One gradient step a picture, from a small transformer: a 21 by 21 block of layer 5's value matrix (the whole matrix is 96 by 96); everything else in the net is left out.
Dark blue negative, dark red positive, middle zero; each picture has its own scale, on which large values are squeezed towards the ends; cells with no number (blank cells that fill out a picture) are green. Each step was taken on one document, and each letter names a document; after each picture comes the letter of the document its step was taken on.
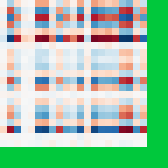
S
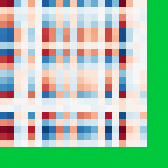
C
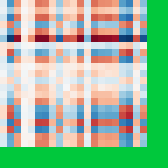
S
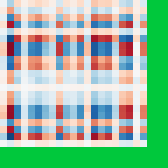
S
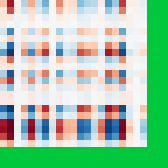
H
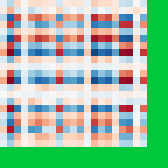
S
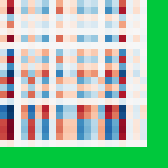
H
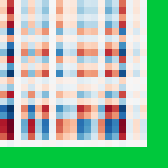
H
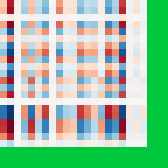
H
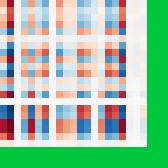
H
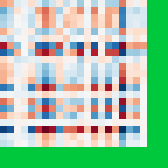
C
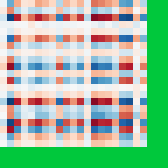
S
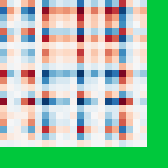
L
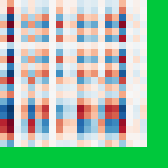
H
